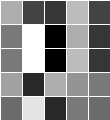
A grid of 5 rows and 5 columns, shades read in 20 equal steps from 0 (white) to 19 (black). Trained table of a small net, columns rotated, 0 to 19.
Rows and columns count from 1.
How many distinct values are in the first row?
4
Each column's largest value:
11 16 19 10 15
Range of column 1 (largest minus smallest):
5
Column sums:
44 32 75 34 65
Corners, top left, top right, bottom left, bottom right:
6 14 11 11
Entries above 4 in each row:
5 4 4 5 4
